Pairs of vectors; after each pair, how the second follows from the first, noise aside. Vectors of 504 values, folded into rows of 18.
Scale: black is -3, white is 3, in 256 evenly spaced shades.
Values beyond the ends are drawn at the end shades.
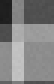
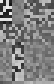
sign-scrambled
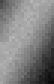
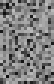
shuffled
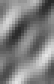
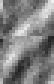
wrapped around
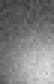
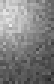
reversed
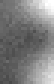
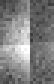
wrapped around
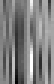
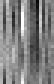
reversed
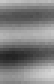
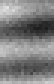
reversed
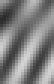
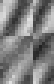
wrapped around
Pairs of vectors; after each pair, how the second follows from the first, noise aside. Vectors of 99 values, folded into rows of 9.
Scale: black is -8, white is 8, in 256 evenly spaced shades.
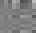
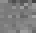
sign-scrambled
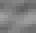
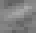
wrapped around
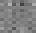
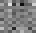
scaled up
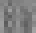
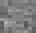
sign-scrambled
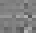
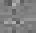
wrapped around
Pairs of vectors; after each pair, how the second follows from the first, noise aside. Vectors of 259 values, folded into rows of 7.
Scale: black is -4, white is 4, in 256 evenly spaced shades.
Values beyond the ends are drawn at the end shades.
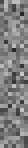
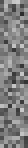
copied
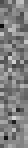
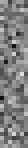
wrapped around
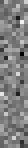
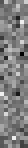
copied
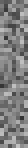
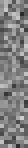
negated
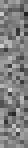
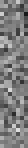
copied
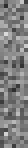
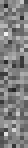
copied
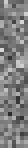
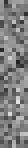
negated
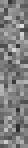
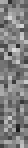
copied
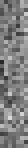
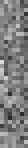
negated
